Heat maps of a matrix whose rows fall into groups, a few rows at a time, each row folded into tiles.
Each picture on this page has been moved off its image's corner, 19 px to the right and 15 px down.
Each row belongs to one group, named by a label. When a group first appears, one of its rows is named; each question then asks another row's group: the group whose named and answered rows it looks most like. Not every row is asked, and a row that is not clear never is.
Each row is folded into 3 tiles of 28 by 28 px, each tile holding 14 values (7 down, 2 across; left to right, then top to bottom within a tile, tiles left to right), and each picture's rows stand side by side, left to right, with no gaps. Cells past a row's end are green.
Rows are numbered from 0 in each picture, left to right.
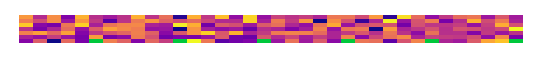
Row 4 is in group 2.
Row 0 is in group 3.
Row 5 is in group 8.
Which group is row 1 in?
2
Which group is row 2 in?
3
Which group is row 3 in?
3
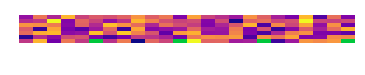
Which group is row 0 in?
2
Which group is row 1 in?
2
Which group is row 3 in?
8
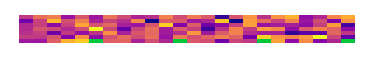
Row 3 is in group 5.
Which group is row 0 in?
8
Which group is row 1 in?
3
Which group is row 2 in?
3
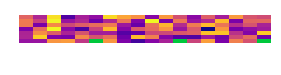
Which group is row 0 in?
8
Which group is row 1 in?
5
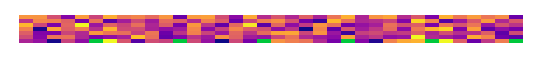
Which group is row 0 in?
5
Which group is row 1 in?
2
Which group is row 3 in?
3
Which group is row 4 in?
8
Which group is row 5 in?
2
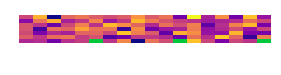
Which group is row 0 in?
5
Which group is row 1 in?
2
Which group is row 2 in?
3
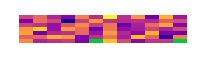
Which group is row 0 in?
5
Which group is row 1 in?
3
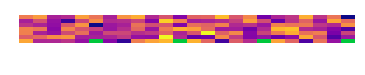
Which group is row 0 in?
5
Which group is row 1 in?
8
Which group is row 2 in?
2
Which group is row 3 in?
2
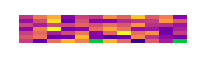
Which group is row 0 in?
8
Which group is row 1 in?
2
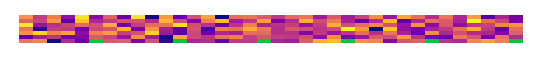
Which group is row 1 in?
3
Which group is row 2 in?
5
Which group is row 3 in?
8
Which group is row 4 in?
2
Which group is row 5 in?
8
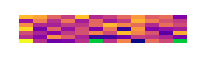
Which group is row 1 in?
2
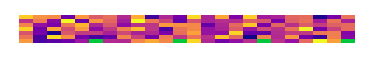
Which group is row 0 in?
5
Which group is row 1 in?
8
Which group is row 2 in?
3
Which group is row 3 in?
8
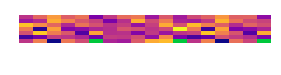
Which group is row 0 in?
2
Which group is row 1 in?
8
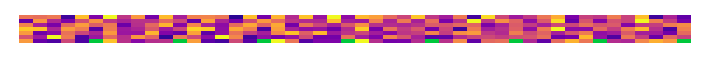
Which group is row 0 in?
5
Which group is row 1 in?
3
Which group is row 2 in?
5
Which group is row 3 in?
3
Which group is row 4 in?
5
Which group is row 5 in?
2
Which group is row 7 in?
8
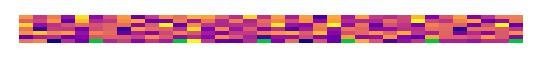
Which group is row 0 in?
3
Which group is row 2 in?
5
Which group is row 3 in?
3
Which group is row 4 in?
3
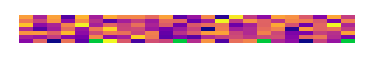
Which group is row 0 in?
3
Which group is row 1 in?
2
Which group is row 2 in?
2
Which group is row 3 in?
5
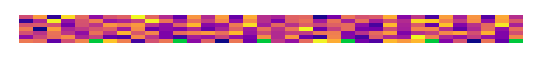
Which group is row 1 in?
2
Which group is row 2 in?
3
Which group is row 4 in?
8
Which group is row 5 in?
3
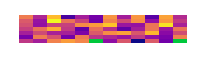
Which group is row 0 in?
8
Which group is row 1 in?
3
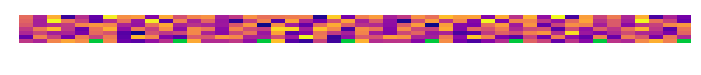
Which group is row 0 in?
8
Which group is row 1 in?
5
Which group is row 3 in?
5
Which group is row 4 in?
5
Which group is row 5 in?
5
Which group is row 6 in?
3
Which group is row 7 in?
8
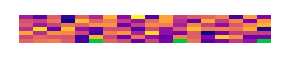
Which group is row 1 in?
3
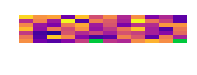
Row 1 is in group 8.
